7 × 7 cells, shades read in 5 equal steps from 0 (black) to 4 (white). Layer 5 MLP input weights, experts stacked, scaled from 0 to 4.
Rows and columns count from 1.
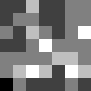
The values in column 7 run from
1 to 4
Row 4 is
1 1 2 4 2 2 2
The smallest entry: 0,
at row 7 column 1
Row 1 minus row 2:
0 -1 1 0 0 0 0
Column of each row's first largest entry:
3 2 7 4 5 3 2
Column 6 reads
2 2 2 2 3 4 2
